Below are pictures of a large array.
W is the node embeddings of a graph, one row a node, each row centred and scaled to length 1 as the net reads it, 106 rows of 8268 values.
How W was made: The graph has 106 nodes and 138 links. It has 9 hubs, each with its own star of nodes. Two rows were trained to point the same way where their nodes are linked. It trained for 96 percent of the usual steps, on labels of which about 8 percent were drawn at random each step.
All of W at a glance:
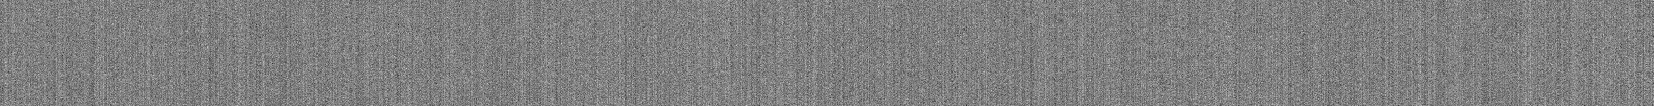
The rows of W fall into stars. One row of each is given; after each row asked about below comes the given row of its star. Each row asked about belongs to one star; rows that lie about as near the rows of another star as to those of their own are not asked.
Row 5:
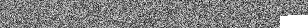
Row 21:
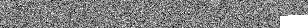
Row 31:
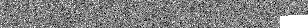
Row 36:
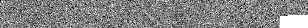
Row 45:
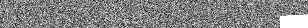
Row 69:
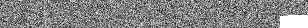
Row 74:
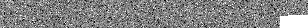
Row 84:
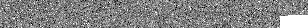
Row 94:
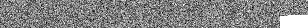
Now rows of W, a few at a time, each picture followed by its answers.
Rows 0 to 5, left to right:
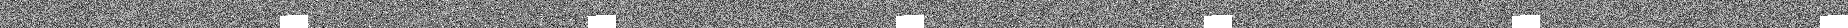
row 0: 5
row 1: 31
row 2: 45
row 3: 5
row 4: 21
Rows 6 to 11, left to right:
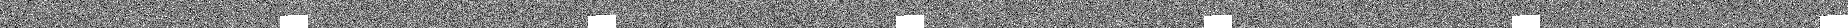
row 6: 31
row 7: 69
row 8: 21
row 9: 5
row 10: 74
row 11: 69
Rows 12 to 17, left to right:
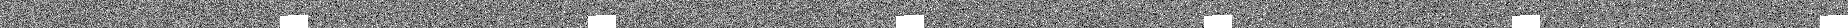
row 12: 31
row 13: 74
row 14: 31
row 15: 21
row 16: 31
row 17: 36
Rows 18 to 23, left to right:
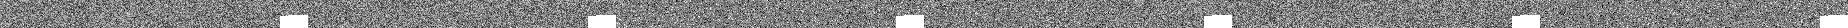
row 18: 21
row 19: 74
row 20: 74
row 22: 36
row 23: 45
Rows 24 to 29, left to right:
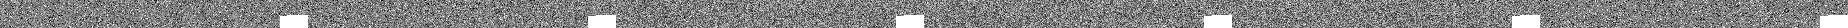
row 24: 45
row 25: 31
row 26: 84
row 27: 69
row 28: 21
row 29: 21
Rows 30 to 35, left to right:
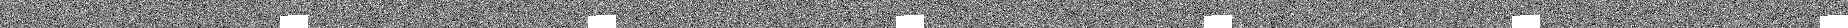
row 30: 31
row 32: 21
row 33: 74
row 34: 45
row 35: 5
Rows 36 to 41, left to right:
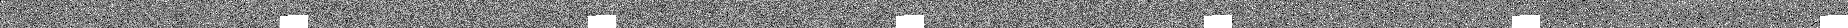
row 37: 36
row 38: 84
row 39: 69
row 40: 94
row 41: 84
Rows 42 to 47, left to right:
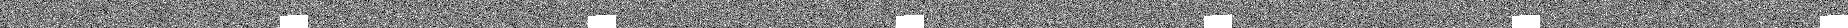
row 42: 5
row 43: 74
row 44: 21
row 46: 74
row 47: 5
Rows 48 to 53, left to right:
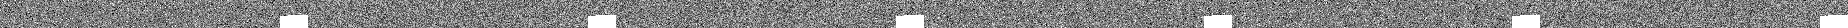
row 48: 5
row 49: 69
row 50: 5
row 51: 74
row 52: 31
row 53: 31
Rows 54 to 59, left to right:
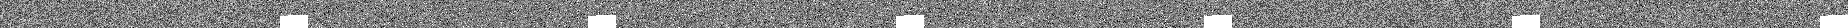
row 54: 5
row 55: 45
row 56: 31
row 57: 36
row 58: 21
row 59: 69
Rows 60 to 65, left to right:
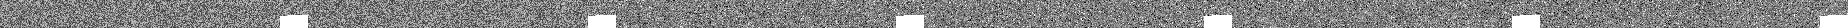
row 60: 69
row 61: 94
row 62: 74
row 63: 69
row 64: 5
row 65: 94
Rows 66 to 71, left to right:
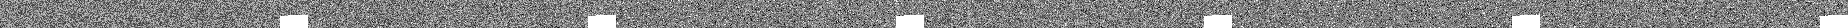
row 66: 45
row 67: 94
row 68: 21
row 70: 94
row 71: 31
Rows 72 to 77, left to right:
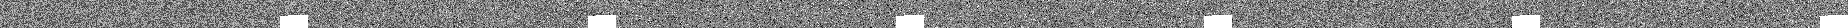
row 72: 31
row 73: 5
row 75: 45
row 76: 74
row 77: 31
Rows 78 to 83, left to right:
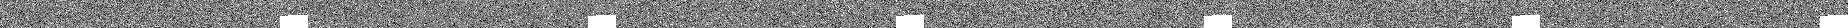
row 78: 36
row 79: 84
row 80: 21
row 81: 94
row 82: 36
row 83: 74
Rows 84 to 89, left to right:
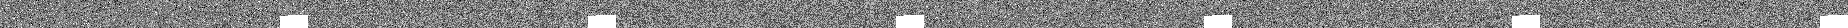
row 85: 94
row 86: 74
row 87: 31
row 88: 36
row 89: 94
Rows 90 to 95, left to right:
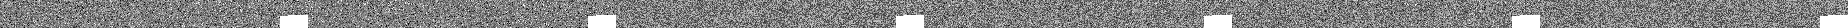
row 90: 74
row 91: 36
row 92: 5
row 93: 69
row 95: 36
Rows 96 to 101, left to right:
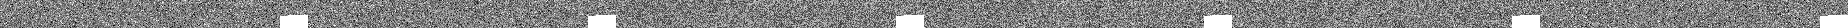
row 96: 69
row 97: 5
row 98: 84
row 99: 84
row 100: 5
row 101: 21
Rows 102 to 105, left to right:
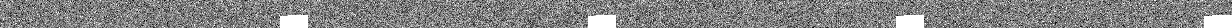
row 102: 74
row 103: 84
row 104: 69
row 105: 21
